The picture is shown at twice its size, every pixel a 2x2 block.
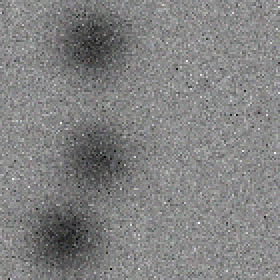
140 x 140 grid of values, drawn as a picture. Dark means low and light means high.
There are three dips. Overall the values sit about 50% of the way up the scale. No row or column stands out. The ninth with the lowest average is the bottom left.
